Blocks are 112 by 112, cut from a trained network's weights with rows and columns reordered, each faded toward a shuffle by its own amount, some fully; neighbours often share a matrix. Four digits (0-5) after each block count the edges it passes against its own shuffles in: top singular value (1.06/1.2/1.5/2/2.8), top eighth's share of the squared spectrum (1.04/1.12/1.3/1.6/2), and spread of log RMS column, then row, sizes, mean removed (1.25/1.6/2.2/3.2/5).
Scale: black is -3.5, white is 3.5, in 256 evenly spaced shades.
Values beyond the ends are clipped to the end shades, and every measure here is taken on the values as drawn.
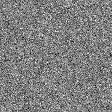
0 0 0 0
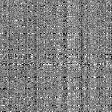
4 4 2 4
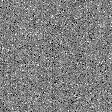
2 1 0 0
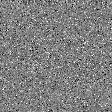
1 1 0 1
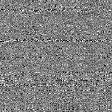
3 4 0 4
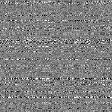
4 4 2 4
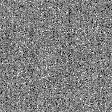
2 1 0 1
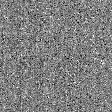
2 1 0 0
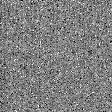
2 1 0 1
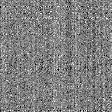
3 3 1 3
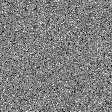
0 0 0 0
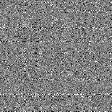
3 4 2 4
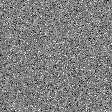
0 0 0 0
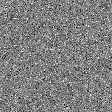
0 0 0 0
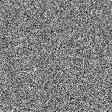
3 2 0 1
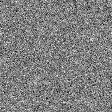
0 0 0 0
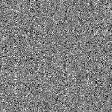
3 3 2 2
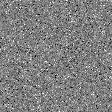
1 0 0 0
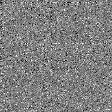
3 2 2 1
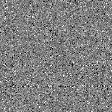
3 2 2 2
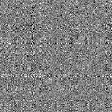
3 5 3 3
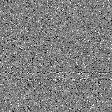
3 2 1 1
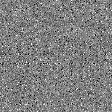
3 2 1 1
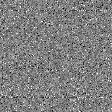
3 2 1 1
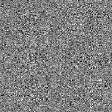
3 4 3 3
